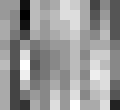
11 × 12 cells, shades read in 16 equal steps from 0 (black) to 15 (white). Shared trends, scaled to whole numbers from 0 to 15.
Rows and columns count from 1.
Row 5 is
9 5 9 7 8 9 9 11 9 10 10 7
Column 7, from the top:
13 13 11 11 9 9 9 8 8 9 9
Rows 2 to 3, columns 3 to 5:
0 11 10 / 1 11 9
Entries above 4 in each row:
10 11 11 11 12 12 12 11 11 11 9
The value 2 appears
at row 11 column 12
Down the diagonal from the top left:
9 8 1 10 8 8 9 11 9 11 13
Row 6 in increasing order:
5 6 7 8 8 8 9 10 11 12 12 13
